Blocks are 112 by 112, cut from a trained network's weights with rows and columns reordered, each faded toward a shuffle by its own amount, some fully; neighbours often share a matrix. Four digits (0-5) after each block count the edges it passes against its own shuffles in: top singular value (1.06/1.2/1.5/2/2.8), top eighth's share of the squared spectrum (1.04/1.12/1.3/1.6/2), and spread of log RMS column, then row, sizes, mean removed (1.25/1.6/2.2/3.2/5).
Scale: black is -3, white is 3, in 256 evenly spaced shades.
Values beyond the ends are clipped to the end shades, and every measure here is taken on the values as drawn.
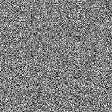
3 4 2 2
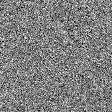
0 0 0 0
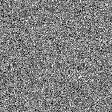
2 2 0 0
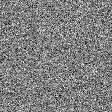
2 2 0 0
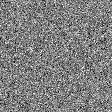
0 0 0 0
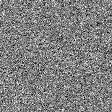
1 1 0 0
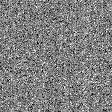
1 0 0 0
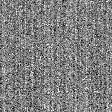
3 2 0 2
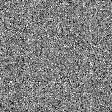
0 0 0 0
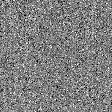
0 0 0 0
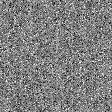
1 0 0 0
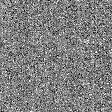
1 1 0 0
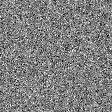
0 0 0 0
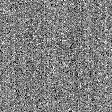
2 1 0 1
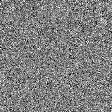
2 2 1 1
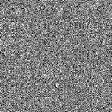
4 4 2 2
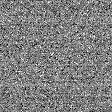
2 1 1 0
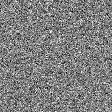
2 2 0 0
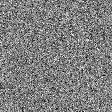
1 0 0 0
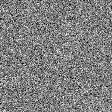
2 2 0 0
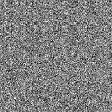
4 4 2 2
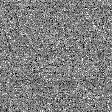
1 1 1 0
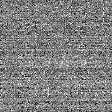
3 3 3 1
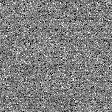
1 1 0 0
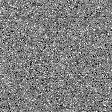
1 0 0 0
